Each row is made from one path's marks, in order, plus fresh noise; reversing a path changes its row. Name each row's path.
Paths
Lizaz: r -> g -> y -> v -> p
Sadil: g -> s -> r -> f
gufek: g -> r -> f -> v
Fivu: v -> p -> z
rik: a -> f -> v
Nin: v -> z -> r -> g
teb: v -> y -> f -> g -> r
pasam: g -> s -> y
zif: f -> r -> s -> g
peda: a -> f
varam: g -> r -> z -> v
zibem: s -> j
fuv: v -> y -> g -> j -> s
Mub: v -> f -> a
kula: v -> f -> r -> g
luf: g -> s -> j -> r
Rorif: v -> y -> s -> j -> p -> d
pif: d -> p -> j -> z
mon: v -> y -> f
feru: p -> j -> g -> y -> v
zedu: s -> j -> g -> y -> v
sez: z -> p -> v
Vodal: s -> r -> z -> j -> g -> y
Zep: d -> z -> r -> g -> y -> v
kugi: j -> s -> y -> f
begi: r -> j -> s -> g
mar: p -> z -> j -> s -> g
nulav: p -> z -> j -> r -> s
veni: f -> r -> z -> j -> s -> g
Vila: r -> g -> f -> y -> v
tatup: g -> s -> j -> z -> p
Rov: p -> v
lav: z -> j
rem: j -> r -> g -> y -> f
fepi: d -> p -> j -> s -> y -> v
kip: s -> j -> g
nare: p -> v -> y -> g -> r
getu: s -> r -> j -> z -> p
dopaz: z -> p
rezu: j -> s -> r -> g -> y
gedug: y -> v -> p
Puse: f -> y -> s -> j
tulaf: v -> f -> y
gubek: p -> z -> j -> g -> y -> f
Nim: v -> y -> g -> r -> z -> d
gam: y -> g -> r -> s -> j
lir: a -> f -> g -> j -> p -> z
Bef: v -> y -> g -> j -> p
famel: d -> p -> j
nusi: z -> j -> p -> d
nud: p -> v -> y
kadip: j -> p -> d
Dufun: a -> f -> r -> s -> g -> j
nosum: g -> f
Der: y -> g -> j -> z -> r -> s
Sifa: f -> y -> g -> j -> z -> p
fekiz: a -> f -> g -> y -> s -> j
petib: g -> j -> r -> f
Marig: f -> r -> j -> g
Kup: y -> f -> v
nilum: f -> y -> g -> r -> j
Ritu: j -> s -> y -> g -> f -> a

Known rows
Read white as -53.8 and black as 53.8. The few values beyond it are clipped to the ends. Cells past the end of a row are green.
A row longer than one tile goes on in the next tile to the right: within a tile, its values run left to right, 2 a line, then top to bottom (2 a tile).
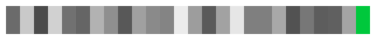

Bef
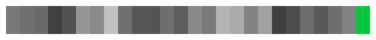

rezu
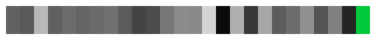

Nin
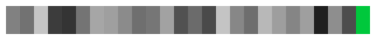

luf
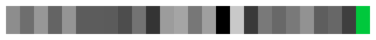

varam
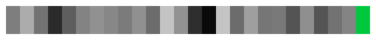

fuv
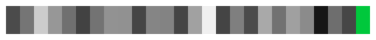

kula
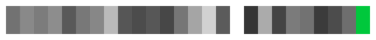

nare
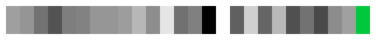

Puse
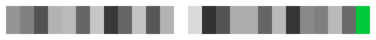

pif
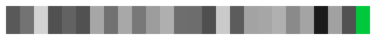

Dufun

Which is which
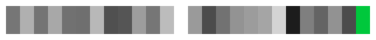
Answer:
tatup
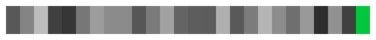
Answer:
begi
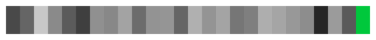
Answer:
Marig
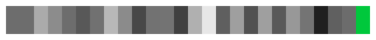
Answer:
teb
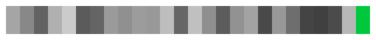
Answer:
mon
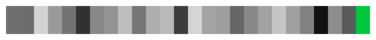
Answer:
petib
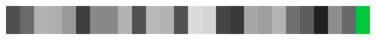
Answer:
nosum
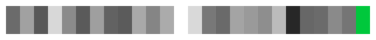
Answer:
Sifa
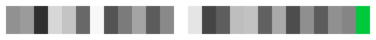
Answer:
nusi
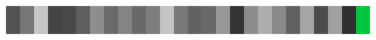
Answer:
veni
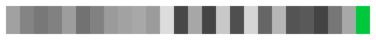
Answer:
kugi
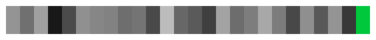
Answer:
Der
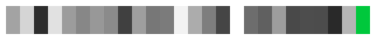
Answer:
gedug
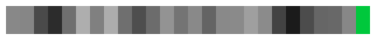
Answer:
pasam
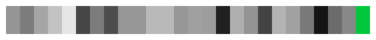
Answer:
rik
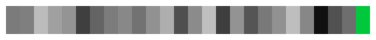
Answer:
gufek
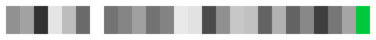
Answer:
kadip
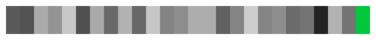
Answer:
Ritu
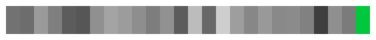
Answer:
nilum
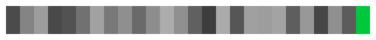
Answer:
kip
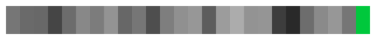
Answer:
Vodal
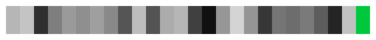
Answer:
fepi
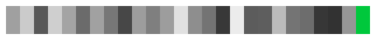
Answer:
Rov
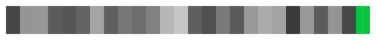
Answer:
mar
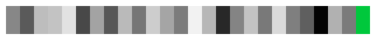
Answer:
peda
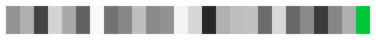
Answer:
famel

